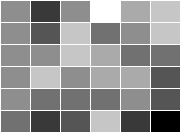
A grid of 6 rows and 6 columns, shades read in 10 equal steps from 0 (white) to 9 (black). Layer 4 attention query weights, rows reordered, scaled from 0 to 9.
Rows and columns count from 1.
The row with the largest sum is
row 6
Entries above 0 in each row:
5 6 6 6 6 6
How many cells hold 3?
4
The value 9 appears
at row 6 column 6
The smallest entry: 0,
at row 1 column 4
